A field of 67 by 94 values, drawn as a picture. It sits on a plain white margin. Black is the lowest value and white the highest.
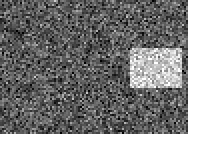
In the middle right lies a patch that is higher than the rest. The ninth with the highest average is the middle right. On average the colour sits 40% of the way up the scale.
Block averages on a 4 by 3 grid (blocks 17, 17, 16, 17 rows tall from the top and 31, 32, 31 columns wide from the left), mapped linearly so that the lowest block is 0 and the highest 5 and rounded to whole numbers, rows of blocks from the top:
000 / 005 / 005 / 000
